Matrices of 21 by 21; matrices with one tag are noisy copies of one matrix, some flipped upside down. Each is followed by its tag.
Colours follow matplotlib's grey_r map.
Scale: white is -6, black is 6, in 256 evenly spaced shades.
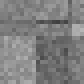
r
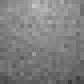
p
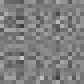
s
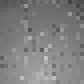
p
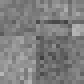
r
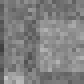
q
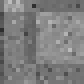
q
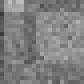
q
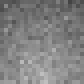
p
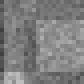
q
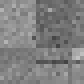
r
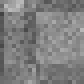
q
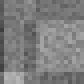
q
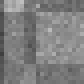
q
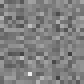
s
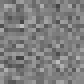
s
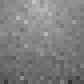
p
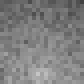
p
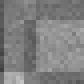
q
